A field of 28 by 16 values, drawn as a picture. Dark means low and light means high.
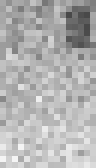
The top right is the ninth with the lowest average. On average the colour sits 70% of the way up the scale. No regular stripes run through it. An odd patch, lower than its surroundings, sits in the top right. There is an overall slope up to the bottom.
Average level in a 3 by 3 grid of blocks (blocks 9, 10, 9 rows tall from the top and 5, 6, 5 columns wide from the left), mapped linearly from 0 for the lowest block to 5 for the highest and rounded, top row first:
330 | 444 | 555
